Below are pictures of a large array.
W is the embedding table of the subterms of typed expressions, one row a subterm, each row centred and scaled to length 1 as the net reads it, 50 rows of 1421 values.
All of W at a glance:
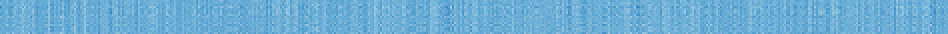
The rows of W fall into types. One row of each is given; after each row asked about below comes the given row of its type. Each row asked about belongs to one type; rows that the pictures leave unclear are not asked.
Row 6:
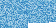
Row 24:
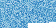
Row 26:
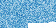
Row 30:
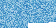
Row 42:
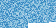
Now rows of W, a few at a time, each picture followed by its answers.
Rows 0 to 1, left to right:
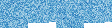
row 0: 42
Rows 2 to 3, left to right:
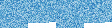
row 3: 30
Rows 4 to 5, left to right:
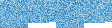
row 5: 42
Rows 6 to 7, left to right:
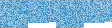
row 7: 26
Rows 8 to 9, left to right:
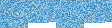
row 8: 42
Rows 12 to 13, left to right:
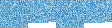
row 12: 26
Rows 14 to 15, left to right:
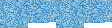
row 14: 30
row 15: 30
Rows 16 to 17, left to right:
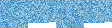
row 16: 42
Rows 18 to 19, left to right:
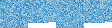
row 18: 30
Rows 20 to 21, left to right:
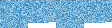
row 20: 30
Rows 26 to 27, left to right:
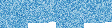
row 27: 42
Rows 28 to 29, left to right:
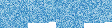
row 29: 30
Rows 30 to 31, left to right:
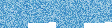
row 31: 26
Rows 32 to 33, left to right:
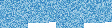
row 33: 42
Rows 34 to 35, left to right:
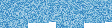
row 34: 42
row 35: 6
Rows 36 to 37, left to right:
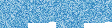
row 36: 30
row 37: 24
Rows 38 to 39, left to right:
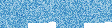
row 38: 26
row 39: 26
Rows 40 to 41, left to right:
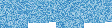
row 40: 6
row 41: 42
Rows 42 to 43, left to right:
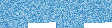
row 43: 6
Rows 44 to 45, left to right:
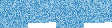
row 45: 26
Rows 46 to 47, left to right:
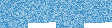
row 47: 6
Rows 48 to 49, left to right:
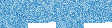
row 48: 26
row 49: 24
